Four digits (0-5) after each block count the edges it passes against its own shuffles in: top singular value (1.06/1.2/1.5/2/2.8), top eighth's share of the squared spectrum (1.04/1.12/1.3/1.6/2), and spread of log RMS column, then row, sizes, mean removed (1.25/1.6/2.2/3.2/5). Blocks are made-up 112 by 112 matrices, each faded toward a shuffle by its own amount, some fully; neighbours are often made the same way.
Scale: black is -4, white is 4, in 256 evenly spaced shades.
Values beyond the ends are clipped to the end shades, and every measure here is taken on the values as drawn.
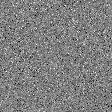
0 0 0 0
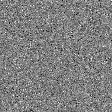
0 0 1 0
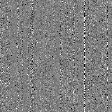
3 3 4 0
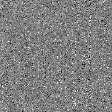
1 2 3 0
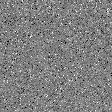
0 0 0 0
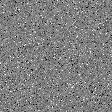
0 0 0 0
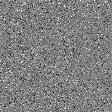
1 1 1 0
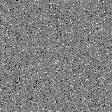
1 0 1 0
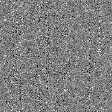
1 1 3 0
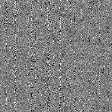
2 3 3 0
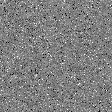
0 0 0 0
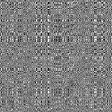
5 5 4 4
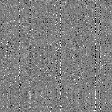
4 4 3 1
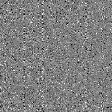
4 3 2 1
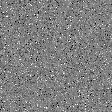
2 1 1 0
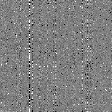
5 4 3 1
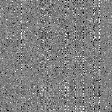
4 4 3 2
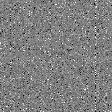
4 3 2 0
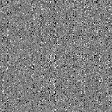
4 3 3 2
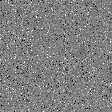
2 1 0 0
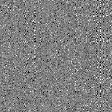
4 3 3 1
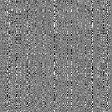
5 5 4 2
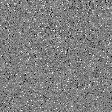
3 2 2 0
